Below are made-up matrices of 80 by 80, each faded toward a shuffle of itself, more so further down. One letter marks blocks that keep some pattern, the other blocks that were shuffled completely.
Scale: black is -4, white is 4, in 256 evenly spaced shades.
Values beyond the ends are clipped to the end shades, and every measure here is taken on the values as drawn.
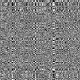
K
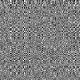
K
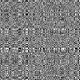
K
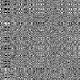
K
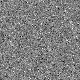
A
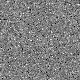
A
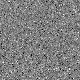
A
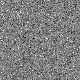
A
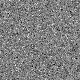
A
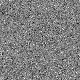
A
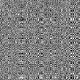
K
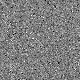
A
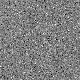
A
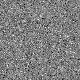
A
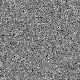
A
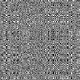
K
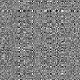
K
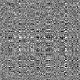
K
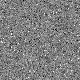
A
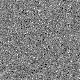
A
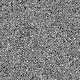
A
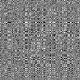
K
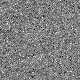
A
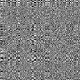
K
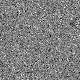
A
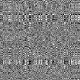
K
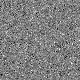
A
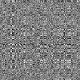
K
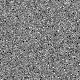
A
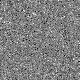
A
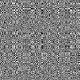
K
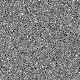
A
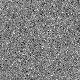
A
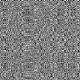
K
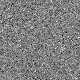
A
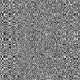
K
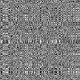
K
